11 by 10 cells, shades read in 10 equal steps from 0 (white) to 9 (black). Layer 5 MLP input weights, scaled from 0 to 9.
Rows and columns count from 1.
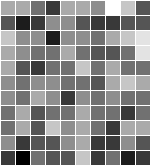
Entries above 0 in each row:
9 10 10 10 10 10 10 10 10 10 10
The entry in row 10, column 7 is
7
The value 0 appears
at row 1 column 8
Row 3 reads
2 4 4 8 4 4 5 3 2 1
